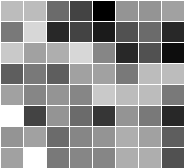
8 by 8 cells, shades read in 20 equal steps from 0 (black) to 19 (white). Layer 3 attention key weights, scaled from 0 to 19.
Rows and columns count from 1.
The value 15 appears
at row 3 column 1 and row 5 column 5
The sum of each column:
99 97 70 76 64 80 87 55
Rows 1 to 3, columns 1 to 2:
14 14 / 9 16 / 15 12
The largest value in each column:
19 19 13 16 15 14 14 14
